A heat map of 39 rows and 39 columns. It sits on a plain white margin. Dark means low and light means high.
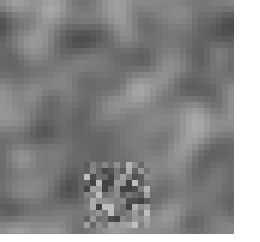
In the bottom middle lies a patch that is rougher than the rest. Values change most from cell to cell in the bottom middle. The texture is blotchy. No single row or column stands out from its neighbours. On average the colour sits 50% of the way up the scale.
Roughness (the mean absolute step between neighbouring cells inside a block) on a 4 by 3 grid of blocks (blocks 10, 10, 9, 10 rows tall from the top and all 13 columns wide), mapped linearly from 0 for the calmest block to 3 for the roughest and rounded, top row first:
0 0 0 | 0 0 0 | 0 0 0 | 0 3 0
